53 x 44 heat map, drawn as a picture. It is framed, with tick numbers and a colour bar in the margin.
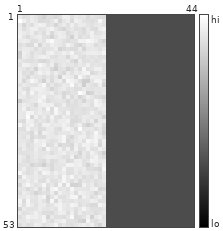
The table splits into one row of 2 panels. Panel 1,1: very high, fine-grained, faint in contrast. Panel 1,2: low, flat.
